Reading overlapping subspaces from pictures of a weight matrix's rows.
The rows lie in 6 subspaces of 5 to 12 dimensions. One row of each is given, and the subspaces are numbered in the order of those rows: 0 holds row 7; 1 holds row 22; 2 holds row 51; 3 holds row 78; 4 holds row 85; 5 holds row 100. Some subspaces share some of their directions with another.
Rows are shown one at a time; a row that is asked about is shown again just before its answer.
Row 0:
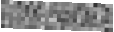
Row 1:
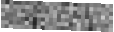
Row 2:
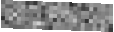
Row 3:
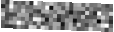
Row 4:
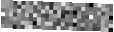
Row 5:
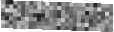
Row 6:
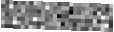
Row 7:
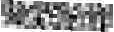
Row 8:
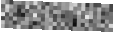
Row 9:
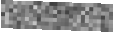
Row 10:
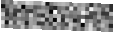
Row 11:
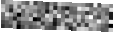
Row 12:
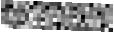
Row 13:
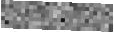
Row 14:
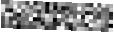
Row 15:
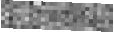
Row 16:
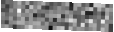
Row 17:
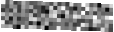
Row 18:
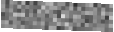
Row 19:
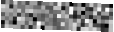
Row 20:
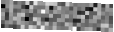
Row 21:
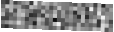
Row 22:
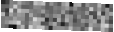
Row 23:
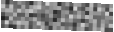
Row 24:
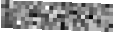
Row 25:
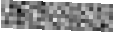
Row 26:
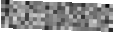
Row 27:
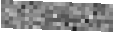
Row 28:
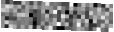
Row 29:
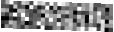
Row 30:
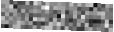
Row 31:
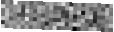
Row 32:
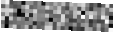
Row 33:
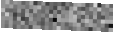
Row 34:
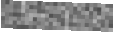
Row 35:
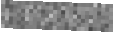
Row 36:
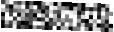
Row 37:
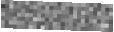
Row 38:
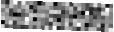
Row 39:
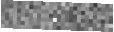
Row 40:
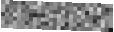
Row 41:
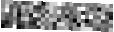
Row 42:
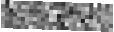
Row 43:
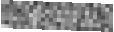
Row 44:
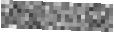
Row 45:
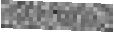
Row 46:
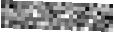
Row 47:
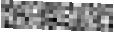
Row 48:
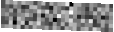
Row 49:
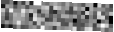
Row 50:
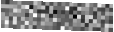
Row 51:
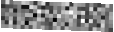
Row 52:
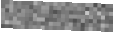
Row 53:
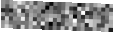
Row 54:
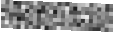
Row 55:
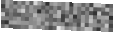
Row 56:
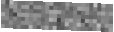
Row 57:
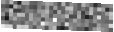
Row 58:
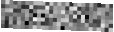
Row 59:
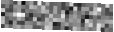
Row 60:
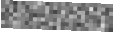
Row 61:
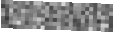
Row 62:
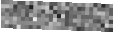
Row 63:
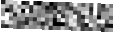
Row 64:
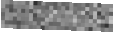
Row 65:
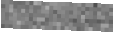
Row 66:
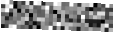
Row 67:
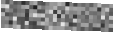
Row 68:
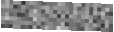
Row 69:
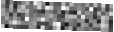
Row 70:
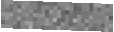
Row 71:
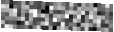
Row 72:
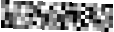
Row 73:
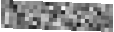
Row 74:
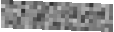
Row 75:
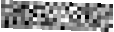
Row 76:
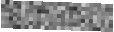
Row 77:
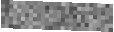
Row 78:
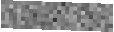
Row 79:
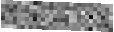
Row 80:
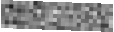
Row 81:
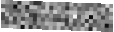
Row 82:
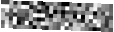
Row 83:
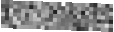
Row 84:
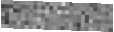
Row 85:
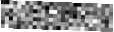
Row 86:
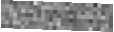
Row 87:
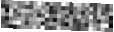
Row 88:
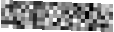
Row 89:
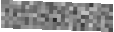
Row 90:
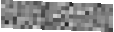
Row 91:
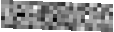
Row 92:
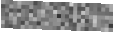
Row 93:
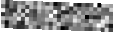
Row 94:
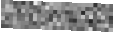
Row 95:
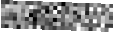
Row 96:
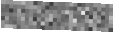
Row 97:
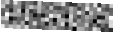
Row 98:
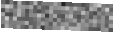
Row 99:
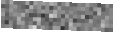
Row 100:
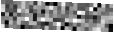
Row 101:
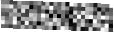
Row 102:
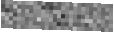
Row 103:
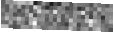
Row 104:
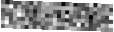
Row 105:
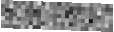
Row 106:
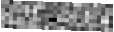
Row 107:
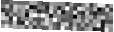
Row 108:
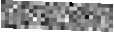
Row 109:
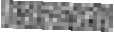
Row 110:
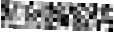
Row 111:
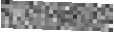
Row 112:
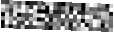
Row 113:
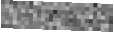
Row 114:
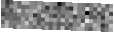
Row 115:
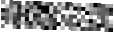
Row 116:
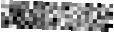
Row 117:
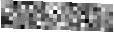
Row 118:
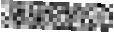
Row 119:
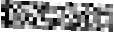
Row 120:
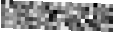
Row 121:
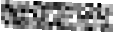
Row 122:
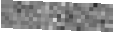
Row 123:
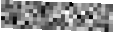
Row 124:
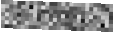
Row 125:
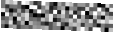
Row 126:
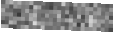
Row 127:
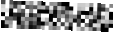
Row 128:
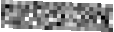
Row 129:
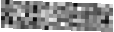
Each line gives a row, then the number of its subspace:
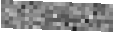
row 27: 5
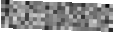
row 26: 0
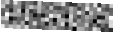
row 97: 5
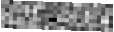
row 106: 4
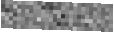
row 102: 0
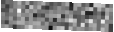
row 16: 0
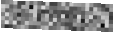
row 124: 4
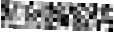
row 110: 1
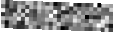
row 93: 5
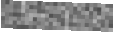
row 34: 5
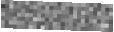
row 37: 2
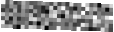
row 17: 5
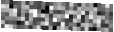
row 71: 5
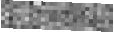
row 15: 5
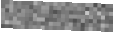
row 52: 0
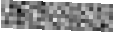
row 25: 3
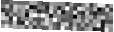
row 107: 0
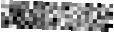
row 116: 3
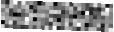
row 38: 5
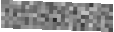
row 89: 0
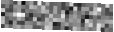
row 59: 5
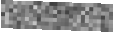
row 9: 4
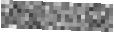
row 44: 1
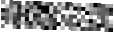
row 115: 5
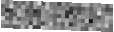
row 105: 5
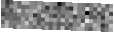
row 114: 0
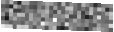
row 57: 4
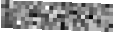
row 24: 2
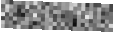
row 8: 0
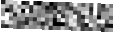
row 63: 0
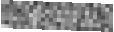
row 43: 4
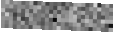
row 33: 3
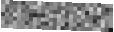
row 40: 5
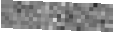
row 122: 4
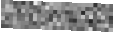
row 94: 1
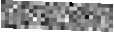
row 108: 1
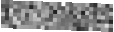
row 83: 3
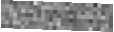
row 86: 2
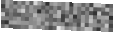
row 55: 0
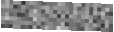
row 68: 4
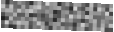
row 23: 0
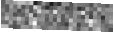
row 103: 4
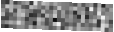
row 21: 4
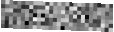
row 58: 1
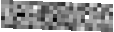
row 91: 0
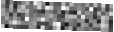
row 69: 5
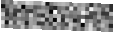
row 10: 0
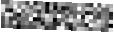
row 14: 3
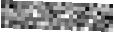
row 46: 5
